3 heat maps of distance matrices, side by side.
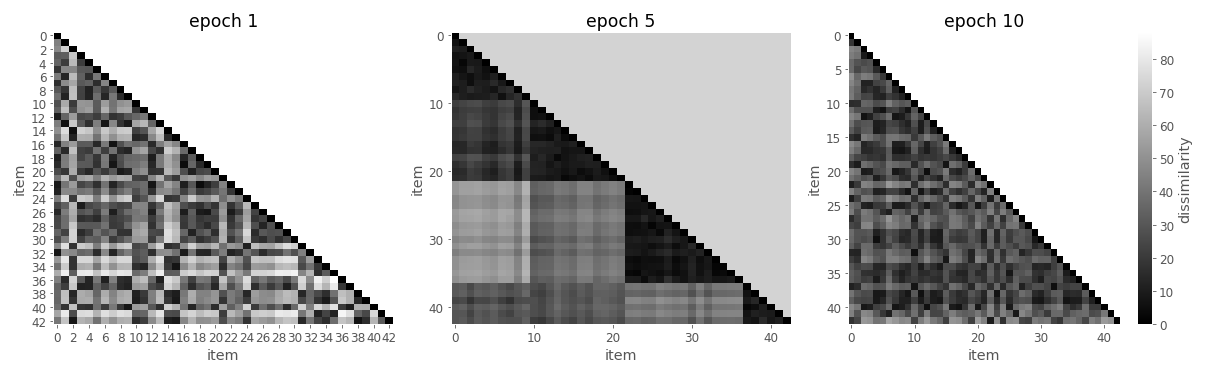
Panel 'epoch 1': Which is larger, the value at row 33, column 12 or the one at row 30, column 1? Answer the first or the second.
the first
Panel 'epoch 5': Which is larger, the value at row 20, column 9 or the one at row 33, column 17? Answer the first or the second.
the second
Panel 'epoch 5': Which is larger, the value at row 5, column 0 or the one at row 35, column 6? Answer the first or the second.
the second
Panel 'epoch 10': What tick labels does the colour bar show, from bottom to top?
0, 10, 20, 30, 40, 50, 60, 70, 80
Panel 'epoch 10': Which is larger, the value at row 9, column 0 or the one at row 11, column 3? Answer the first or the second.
the first
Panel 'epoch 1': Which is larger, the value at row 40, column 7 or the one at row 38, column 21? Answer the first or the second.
the first
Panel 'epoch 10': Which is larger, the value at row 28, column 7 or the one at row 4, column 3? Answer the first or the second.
the first
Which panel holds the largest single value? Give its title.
epoch 1
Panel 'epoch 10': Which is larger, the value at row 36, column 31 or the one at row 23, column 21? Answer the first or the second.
the first
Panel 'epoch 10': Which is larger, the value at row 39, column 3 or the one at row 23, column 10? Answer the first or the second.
the second
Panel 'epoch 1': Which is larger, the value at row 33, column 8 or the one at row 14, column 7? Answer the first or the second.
the first
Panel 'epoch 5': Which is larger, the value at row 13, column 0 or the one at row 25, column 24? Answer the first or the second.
the first
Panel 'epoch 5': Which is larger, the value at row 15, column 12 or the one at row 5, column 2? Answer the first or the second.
the second
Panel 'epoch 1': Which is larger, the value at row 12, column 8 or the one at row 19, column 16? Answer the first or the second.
the first
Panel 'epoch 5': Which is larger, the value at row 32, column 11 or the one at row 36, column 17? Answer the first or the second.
the second
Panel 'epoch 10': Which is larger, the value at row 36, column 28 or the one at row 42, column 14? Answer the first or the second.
the second
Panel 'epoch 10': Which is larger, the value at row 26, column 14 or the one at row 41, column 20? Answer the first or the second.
the second
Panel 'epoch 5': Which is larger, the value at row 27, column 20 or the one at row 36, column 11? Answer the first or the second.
the first
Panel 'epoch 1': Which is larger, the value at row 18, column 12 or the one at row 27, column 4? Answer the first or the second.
the second
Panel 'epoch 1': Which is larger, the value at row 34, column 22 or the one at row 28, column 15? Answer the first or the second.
the second
